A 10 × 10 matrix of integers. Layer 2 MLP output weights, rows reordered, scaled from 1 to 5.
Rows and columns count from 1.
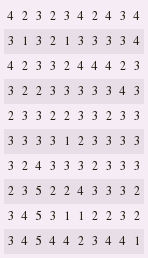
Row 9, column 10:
2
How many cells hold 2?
24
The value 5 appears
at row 8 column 3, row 9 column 3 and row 10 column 3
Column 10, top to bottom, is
4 4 3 3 3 3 3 2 2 1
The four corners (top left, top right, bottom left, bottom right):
4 4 3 1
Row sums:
31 26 31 29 26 27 29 29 26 34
